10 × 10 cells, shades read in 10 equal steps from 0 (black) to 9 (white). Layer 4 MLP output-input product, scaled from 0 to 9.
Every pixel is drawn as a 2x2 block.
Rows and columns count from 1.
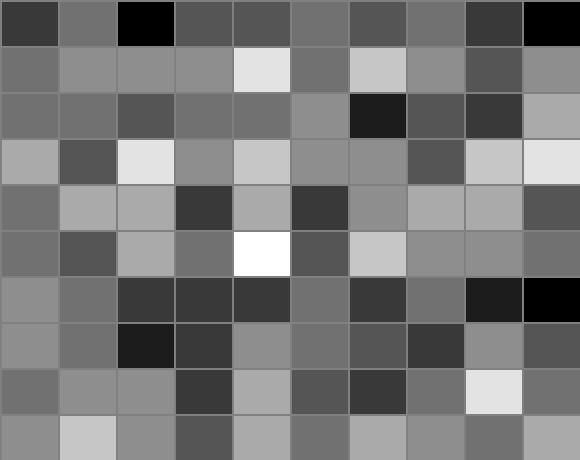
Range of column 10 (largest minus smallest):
8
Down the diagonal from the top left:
2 5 3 5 6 3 2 2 8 6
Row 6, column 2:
3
